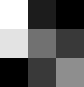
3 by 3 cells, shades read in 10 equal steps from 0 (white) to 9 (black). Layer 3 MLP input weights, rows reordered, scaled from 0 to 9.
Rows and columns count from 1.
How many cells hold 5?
1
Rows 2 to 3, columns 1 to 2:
1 5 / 9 7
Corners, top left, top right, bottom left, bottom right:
0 9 9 4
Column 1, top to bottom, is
0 1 9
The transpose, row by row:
0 1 9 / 8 5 7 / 9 7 4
